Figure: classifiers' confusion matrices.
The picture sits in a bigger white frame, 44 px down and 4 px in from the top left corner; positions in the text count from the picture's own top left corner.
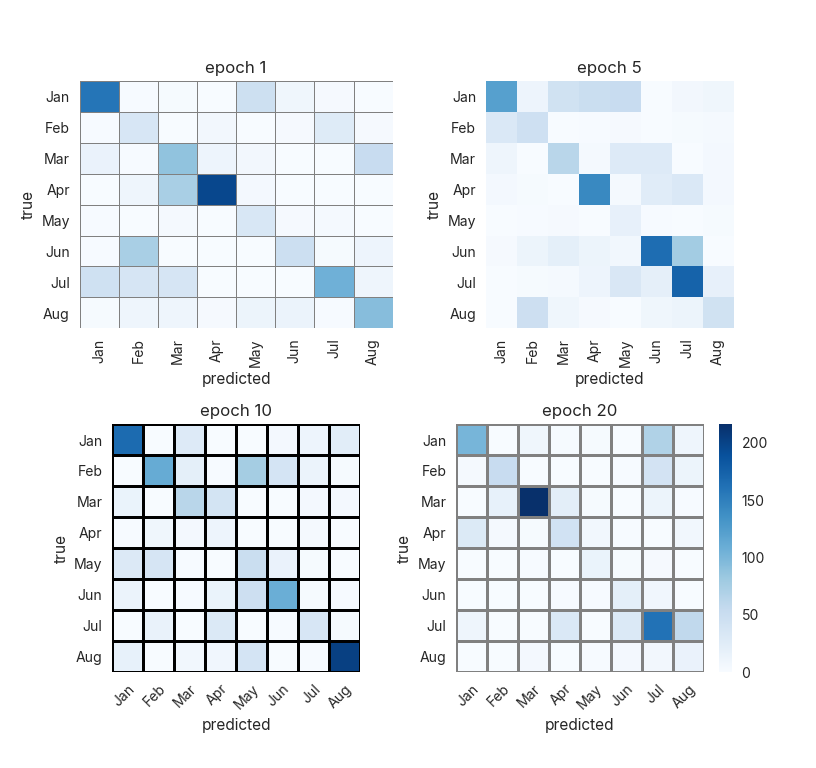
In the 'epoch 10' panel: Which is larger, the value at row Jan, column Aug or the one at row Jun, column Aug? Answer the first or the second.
the first
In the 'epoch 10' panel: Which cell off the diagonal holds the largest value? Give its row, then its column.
Feb, May
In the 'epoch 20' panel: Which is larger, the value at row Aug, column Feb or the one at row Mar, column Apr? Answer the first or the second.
the second
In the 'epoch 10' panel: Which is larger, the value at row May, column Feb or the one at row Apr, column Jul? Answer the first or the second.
the first
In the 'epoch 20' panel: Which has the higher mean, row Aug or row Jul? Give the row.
Jul
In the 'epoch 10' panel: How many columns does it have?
8
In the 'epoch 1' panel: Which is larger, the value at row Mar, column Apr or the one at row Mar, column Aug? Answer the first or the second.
the second
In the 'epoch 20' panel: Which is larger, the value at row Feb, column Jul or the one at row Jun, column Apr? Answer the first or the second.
the first
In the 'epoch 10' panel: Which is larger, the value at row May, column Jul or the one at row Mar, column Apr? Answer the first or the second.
the second
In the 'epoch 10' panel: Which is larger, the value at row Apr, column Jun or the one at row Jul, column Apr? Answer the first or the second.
the second
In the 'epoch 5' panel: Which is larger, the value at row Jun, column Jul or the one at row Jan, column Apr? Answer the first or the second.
the first
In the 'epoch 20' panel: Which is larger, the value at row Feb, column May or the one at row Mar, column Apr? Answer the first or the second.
the second
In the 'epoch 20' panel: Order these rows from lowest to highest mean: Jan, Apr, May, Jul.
May, Apr, Jan, Jul
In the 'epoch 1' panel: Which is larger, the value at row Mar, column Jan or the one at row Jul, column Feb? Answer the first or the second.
the second
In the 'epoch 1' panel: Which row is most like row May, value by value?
Feb
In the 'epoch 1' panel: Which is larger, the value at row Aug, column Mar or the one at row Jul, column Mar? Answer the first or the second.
the second
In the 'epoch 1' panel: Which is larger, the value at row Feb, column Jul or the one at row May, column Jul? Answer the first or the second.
the first
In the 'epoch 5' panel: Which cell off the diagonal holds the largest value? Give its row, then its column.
Jun, Jul
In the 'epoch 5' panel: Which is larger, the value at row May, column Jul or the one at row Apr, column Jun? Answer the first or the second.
the second
